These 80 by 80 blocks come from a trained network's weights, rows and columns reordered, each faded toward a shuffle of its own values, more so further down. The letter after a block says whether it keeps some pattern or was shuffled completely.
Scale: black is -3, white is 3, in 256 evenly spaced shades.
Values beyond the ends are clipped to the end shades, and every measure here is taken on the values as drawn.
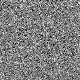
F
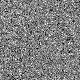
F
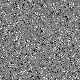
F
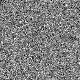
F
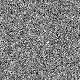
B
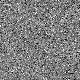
F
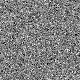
F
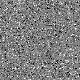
B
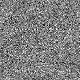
B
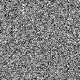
B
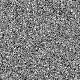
F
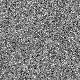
F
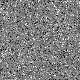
F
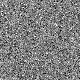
F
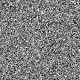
F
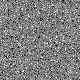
F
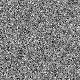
F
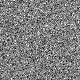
F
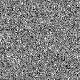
B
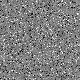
F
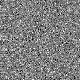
B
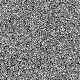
F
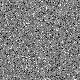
F
